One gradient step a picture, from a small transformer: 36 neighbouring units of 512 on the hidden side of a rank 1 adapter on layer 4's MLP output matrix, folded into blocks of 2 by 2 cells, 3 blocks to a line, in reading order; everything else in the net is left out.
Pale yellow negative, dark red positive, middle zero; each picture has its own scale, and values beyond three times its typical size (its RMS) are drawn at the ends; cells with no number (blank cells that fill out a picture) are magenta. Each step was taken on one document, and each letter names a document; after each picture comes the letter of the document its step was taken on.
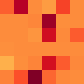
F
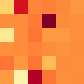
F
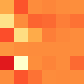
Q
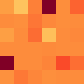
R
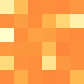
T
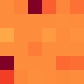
R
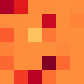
F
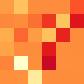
Q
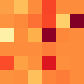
Q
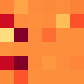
Q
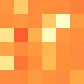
T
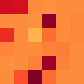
F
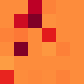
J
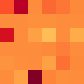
F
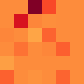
J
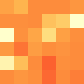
T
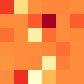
F
